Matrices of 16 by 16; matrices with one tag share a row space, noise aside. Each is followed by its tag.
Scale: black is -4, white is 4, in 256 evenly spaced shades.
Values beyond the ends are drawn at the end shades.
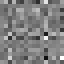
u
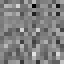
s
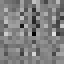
s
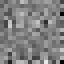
u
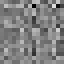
s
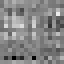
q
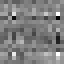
q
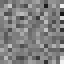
u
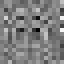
u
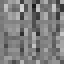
s
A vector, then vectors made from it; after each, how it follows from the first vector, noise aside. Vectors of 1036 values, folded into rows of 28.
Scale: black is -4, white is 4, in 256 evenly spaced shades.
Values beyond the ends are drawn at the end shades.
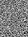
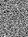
wrapped around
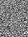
negated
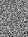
copied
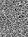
wrapped around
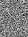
wrapped around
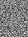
negated
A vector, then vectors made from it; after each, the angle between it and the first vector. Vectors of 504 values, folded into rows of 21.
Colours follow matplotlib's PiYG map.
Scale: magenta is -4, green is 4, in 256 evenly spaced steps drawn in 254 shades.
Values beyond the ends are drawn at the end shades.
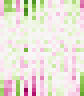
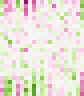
nearly opposite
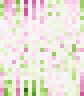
nearly opposite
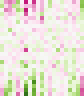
nearly opposite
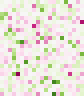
orthogonal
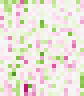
partly aligned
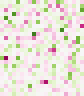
orthogonal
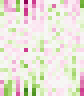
nearly opposite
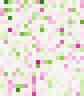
partly aligned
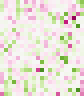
partly opposed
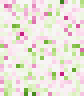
partly opposed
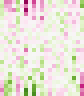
nearly opposite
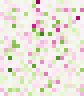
orthogonal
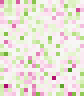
partly aligned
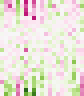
nearly opposite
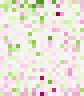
partly aligned
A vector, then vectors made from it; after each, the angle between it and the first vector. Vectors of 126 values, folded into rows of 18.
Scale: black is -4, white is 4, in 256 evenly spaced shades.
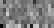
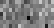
orthogonal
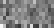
nearly opposite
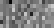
orthogonal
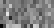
nearly parallel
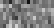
partly aligned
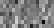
orthogonal
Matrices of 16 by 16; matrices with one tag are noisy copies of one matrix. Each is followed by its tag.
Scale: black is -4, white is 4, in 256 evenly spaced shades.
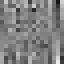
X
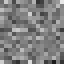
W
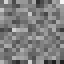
W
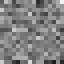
W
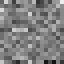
W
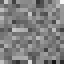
W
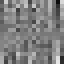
X
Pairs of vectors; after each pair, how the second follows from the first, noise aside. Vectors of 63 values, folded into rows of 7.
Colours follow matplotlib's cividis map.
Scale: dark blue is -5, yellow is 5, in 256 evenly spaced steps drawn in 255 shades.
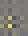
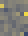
shuffled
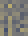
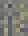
negated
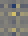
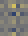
negated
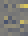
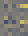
copied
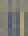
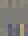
partly zeroed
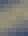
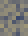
shuffled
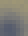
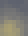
negated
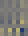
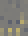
partly zeroed
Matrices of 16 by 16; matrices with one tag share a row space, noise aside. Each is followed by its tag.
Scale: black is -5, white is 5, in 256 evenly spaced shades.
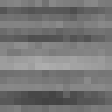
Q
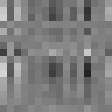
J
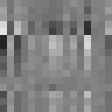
J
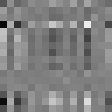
J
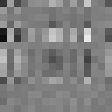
J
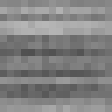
Q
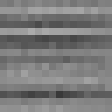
Q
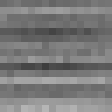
Q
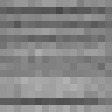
Q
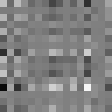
J
